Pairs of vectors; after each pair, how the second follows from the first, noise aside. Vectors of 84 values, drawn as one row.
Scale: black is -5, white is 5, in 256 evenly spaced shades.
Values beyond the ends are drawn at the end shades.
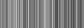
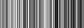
scaled up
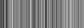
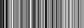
scaled up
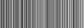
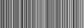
copied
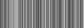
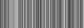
copied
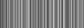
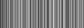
copied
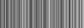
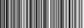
scaled up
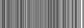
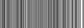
copied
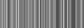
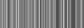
copied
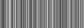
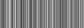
copied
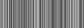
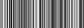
scaled up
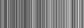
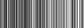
scaled up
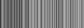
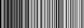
scaled up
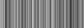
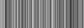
copied
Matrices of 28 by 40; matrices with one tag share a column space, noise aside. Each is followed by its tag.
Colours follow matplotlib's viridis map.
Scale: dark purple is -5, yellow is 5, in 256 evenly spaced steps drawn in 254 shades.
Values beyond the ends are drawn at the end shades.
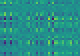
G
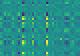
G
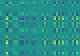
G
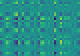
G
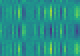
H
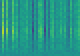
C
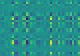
G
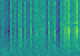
C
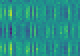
H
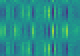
H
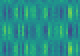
H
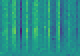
C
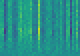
C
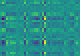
G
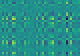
G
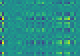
G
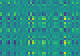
G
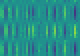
H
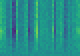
C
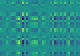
G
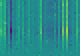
C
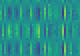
H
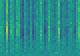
C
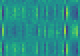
H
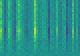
C
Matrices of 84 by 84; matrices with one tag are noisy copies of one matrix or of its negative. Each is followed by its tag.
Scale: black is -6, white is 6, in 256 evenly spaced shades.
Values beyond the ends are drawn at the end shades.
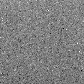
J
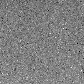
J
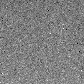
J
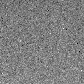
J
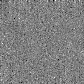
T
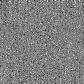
T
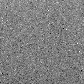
J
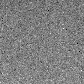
J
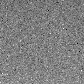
J
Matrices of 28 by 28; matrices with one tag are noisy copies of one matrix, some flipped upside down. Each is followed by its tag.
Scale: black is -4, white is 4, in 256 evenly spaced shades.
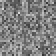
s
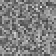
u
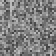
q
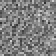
u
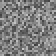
u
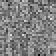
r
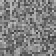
q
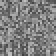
r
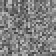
r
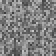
s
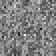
s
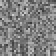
r
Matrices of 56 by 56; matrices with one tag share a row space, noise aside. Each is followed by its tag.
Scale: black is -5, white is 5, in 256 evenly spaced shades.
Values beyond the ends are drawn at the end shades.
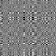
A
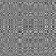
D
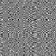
A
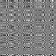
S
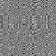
A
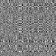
D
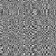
A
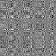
S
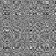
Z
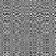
Z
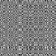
D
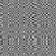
A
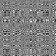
Z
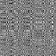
S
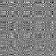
S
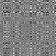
Z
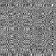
S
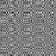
S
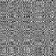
S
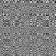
Z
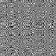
S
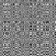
Z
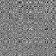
D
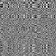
A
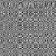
D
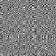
A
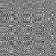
S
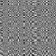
A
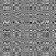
Z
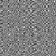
A
